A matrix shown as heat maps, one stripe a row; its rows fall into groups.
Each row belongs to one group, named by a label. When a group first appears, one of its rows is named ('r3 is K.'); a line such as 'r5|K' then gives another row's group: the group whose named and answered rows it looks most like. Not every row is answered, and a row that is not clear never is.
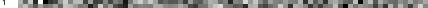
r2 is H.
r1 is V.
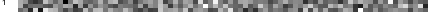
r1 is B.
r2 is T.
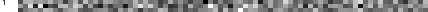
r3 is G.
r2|V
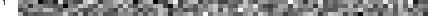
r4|T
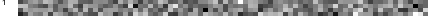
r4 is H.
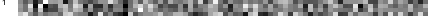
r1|B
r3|V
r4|H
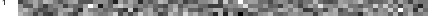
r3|H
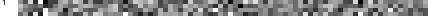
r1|V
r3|B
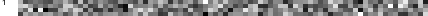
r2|H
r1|T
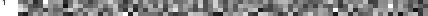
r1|B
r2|B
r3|H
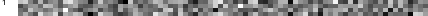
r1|H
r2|G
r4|H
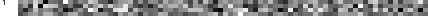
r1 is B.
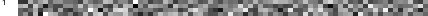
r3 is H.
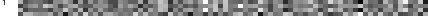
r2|G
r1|T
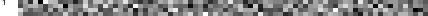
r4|T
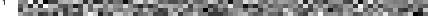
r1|V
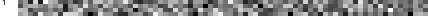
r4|H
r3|B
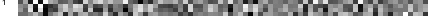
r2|V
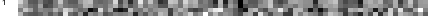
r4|T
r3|H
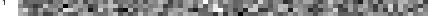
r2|B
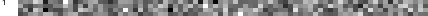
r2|T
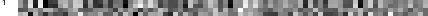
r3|G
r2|V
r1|V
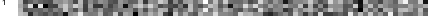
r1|T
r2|V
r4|B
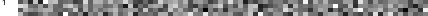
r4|T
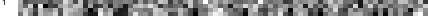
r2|V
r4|H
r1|T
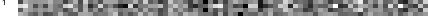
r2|H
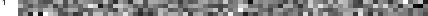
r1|T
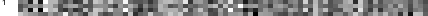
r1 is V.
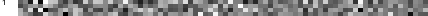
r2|G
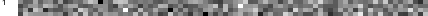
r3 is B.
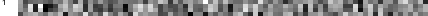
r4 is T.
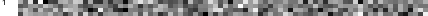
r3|H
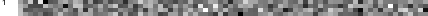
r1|V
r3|T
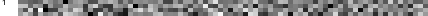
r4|H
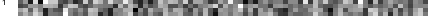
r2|G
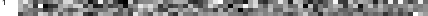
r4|H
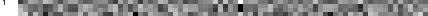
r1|G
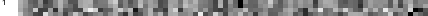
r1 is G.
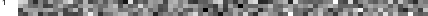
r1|H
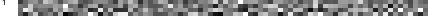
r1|G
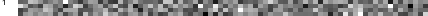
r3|G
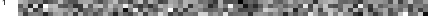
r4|T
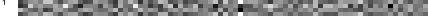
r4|G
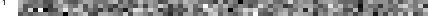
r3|V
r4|B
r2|T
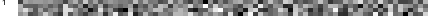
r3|H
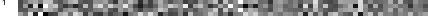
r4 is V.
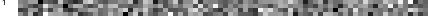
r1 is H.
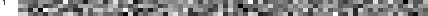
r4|H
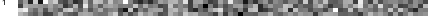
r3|H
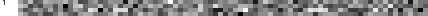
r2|B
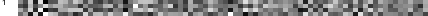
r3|V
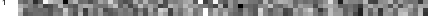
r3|T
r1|B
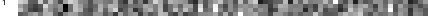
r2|B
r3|B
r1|H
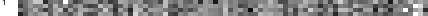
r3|T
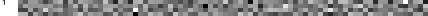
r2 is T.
